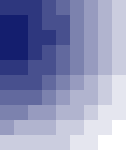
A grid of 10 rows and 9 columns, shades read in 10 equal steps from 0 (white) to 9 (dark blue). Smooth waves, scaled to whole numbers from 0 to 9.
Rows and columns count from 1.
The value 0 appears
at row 9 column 9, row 10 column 8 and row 10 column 9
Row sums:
51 54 55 53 50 42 36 28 19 12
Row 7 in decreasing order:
6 6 6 5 4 3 3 2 1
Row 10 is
2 2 2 2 2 1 1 0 0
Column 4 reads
7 7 8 7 7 6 5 4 3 2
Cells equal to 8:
9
